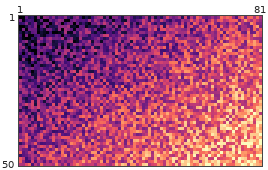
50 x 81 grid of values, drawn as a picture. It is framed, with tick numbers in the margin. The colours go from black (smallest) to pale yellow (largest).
Mirror symmetry: none. Grain: fine. Ninth with the highest average: bottom right. Stripes: none. Ninth with the lowest average: top left. Slope: up to the bottom right.
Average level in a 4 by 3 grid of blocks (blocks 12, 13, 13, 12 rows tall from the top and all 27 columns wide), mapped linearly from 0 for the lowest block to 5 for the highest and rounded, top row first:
013
123
234
245
